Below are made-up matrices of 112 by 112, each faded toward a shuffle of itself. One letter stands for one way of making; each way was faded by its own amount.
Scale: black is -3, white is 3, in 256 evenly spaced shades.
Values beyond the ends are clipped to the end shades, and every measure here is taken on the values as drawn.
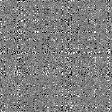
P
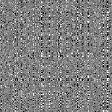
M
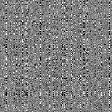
M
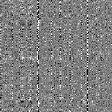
M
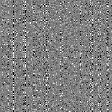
M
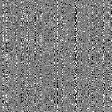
M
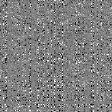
P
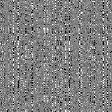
M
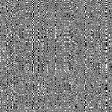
M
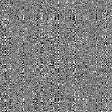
M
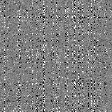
P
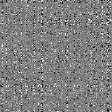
P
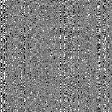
M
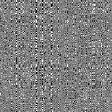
M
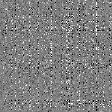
P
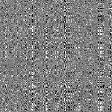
M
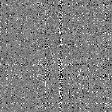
P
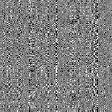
M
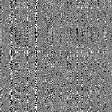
M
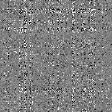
P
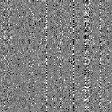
M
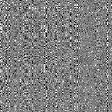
M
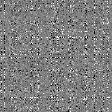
P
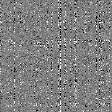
P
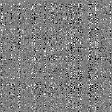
P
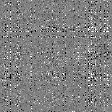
P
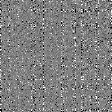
P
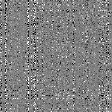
P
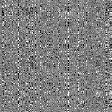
M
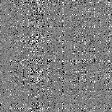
P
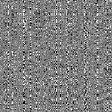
M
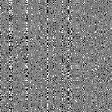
M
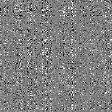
P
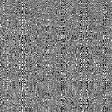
M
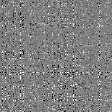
P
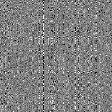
M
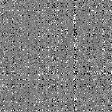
P
